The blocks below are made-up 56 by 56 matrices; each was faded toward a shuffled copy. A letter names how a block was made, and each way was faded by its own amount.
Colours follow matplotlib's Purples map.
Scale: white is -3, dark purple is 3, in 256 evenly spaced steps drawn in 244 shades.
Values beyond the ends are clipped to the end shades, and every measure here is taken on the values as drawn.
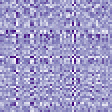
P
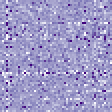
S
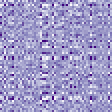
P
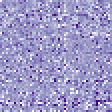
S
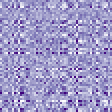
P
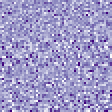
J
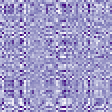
P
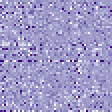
S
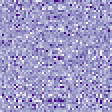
J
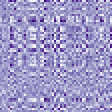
P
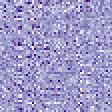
J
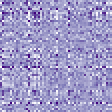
P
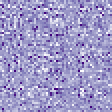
J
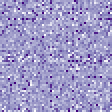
S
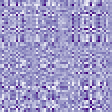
P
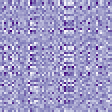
P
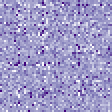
S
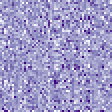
J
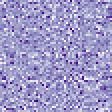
J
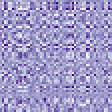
P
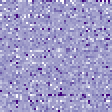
S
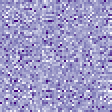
J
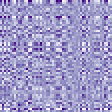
P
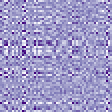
P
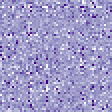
S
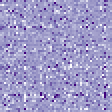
S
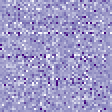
S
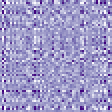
P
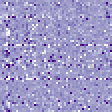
S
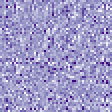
J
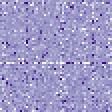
S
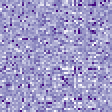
J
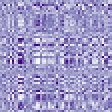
P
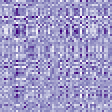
P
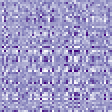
P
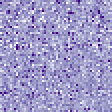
S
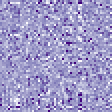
J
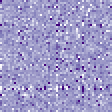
S
